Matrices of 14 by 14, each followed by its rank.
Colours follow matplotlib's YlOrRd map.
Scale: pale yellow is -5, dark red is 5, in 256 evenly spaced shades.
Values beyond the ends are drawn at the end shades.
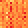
three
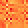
three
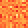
three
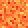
full rank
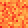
full rank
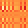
one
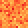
full rank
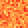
full rank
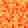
full rank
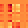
one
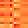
one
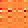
one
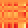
one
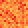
full rank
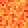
full rank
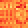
three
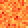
full rank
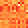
three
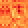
three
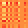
one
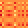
one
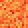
full rank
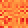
three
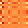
one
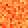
full rank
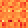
three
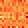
three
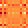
one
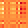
one
